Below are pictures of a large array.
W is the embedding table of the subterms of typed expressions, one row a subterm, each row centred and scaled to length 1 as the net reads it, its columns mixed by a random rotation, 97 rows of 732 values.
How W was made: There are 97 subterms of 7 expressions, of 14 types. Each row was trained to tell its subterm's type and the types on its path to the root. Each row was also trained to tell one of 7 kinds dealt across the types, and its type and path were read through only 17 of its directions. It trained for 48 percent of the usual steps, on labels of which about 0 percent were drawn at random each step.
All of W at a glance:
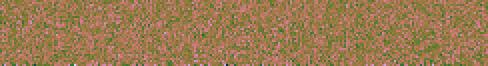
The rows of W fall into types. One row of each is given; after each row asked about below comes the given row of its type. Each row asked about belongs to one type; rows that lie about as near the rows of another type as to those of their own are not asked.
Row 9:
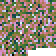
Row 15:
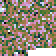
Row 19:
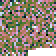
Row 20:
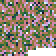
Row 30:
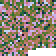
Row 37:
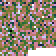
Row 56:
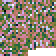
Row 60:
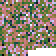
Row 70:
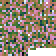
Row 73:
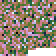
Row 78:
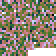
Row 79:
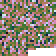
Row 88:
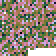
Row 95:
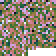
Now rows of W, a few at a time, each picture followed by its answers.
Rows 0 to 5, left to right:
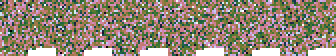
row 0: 37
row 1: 9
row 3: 79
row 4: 9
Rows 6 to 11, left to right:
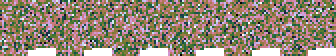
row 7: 15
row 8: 9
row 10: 20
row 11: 56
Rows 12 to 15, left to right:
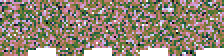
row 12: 95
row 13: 79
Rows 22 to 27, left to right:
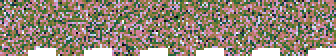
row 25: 95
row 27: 19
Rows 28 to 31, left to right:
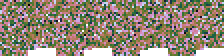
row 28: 60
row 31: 73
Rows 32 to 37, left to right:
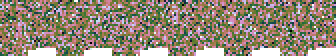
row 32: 95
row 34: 70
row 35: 20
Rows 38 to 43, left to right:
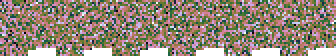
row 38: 20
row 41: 70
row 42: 78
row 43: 30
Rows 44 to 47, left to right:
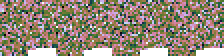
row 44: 15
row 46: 60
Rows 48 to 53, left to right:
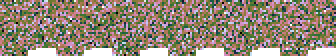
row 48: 9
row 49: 88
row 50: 56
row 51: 88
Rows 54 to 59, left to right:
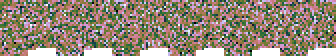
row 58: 20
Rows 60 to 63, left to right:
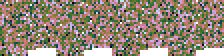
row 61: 20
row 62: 79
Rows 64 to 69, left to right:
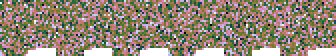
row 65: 70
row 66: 15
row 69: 30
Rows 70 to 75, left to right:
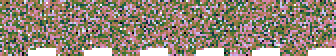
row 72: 60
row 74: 70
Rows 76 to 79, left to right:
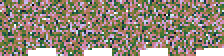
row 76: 15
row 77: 78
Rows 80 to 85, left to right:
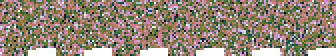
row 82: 56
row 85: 56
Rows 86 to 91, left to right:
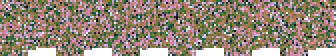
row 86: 95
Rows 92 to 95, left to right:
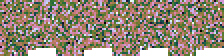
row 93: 73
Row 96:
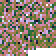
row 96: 70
